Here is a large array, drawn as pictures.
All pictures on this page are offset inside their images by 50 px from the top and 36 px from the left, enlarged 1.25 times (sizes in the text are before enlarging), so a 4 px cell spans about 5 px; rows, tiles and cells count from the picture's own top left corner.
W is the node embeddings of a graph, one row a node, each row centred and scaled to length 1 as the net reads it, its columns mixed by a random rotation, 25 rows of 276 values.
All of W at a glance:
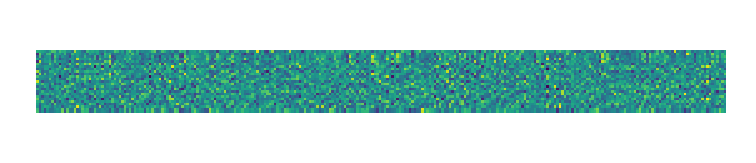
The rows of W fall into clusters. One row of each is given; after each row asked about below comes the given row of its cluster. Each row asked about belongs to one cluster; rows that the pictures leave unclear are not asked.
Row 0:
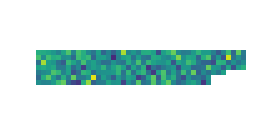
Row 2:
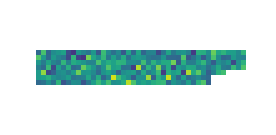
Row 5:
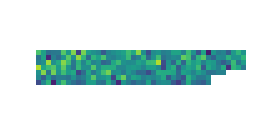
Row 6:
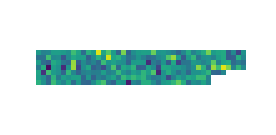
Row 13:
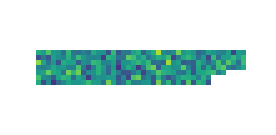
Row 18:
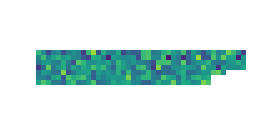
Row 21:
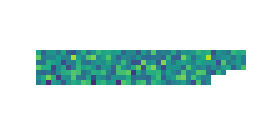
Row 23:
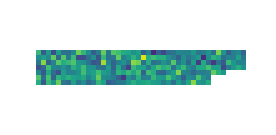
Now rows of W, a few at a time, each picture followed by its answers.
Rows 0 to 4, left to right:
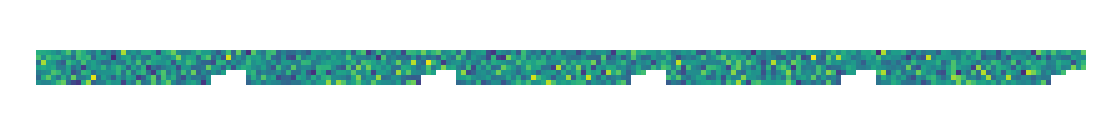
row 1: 2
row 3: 21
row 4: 2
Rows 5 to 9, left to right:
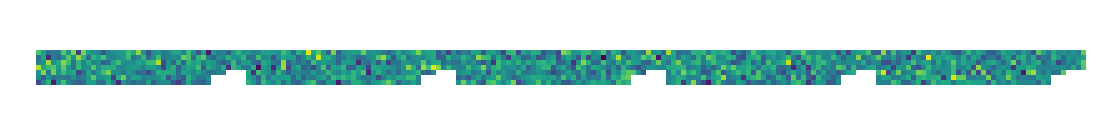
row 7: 18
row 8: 0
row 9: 2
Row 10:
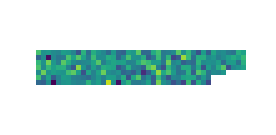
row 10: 13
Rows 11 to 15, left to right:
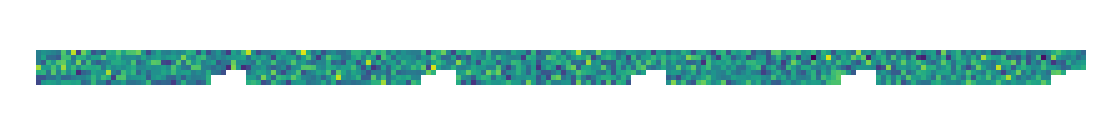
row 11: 5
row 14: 18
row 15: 23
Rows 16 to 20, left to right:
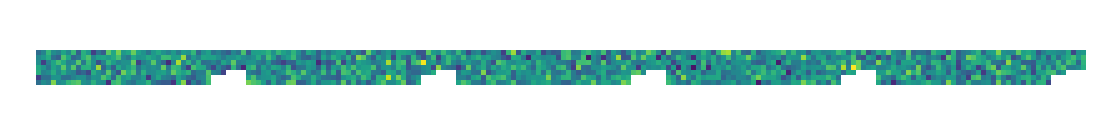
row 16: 5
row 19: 6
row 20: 13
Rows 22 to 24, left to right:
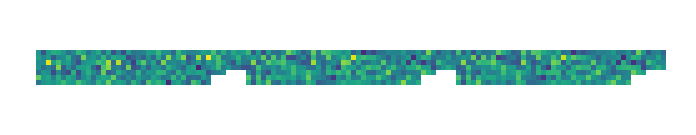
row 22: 21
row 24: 23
